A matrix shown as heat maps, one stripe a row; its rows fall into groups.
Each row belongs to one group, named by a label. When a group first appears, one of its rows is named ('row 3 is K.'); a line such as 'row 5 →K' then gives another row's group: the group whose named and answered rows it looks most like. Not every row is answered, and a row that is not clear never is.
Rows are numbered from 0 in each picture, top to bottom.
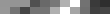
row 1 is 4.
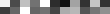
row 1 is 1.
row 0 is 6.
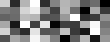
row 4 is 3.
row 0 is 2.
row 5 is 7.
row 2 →1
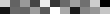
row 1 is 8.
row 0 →6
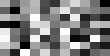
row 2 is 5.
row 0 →2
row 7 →1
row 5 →3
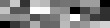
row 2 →4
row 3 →8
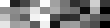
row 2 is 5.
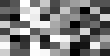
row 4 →7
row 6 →3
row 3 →5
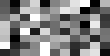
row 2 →5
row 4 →6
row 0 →2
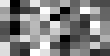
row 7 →5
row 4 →8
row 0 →2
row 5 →7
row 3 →8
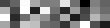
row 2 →3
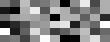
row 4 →2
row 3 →8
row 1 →8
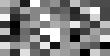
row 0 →5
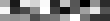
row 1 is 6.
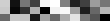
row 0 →6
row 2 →4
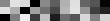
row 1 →4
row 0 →4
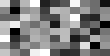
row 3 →4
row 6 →7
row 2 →1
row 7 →5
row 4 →2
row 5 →3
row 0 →2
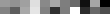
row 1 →1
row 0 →5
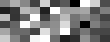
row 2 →2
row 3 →1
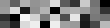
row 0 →7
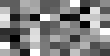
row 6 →2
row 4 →8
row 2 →6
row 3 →3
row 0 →1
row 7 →5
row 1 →3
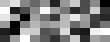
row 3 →2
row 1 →6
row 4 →8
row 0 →4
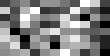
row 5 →4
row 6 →4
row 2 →1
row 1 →2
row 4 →6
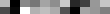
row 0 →3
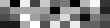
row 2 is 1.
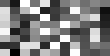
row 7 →6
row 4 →6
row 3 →4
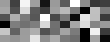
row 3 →7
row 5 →5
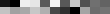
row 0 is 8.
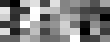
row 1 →5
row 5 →1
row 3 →1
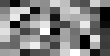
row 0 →8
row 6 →1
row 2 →4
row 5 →3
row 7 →4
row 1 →4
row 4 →4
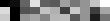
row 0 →8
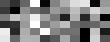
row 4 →6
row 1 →8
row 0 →2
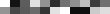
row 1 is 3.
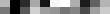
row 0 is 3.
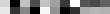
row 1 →6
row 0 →6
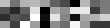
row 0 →7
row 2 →8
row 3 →2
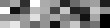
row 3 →4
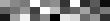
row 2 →1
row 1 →7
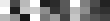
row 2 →5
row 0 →2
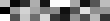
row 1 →7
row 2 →6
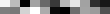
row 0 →4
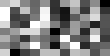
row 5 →3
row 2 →6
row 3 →5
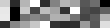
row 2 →3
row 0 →2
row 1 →6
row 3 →7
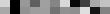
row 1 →2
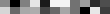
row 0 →2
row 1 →3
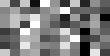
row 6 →1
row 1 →4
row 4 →1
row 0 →6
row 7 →3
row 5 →1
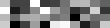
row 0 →2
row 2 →7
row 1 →6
